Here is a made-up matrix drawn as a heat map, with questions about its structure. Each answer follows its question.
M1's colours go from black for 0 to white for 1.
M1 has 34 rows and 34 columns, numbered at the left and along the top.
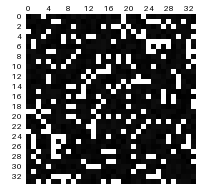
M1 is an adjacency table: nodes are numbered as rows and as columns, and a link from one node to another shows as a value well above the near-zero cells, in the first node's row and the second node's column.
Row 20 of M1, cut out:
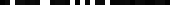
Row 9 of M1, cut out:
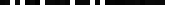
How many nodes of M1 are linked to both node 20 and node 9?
4
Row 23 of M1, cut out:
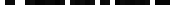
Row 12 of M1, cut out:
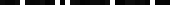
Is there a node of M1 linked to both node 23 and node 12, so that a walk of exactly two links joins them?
yes
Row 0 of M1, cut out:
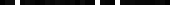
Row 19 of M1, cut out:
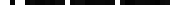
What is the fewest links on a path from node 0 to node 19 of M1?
1
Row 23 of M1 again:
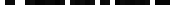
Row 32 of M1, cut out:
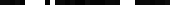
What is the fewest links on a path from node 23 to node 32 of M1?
3
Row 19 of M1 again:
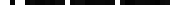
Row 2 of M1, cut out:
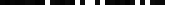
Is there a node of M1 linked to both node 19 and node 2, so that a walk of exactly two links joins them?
no
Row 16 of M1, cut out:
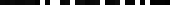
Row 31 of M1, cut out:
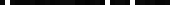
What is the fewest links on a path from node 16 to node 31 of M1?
3
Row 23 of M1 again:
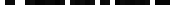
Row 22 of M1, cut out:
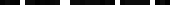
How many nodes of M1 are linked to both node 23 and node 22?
3
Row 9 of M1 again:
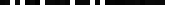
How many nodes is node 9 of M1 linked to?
7
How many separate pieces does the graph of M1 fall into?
1
